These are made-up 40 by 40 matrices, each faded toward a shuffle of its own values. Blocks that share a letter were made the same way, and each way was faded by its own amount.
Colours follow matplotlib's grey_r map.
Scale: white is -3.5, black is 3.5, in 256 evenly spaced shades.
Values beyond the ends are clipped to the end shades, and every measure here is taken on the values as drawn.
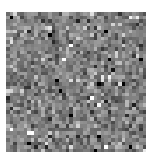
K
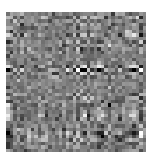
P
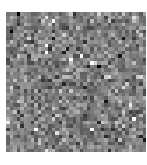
K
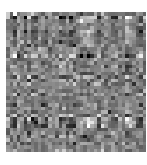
P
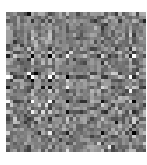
P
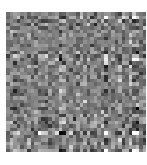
P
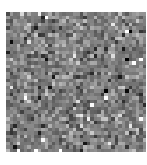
K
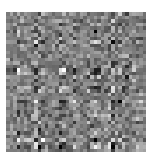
P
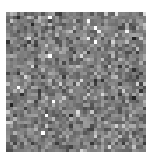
K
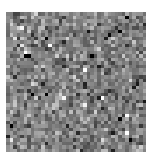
K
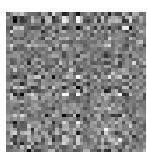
P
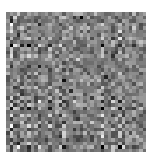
P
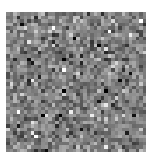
K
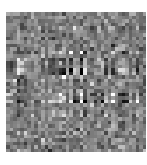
P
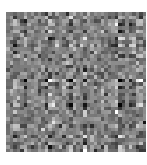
P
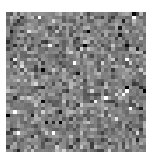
K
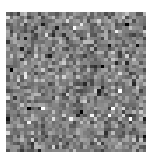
K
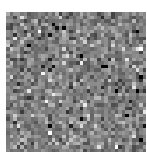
K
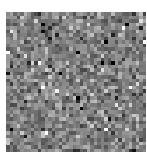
K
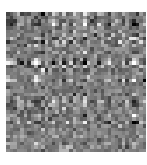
P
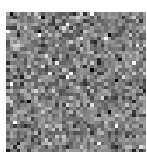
K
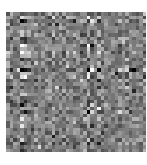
P
